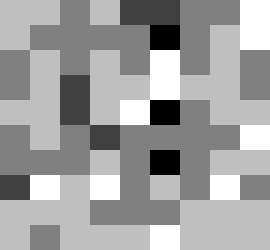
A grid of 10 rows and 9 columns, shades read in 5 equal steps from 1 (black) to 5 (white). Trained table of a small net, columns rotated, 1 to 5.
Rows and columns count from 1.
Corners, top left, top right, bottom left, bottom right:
4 5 4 4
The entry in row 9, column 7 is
4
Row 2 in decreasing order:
5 4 4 3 3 3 3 3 1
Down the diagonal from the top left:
4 3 3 4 5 3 3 5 4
